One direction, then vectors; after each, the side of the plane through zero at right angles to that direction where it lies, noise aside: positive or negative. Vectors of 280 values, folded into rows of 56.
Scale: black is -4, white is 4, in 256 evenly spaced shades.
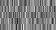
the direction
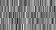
positive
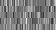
positive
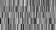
negative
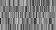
negative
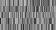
negative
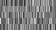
positive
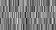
negative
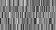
negative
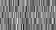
negative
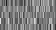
positive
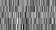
negative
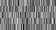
negative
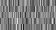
negative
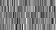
positive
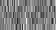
positive
